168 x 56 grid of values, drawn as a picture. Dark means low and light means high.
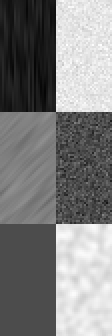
The table splits into 3 rows of 2 panels. Panel 1,1: very low, streaked downward, faint in contrast. Panel 1,2: very high, fine-grained, faint in contrast. Panel 2,1: middling, slanting up to the right, faint in contrast. Panel 2,2: low, fine-grained. Panel 3,1: low, flat. Panel 3,2: very high, blotchy, faint in contrast.
